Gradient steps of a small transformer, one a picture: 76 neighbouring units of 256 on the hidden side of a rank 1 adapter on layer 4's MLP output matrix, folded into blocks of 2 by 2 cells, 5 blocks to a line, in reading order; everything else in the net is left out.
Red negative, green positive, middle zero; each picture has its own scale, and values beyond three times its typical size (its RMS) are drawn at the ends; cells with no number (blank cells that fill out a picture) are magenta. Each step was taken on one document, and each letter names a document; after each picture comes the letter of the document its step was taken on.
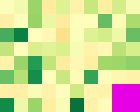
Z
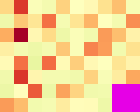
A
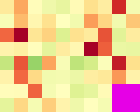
A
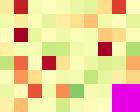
A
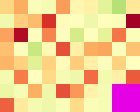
A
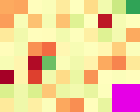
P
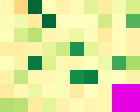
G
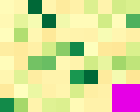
G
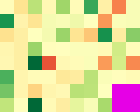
P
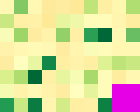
P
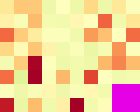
Z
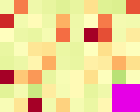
P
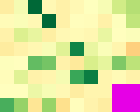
G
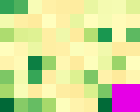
P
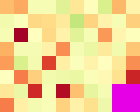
A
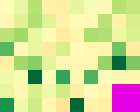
Z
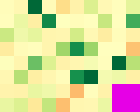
G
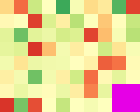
P
